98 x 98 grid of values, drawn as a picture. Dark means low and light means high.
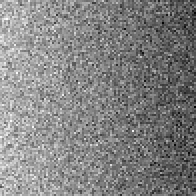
Stripes: none. Odd rows or columns: none. Slope: up to the left. Grain: fine.
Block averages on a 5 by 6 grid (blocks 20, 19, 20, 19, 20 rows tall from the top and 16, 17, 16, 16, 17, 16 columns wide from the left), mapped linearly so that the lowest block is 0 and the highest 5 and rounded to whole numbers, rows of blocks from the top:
5 4 3 2 1 0
5 4 3 2 1 0
5 4 3 2 1 0
5 4 3 2 1 0
5 4 3 2 1 0
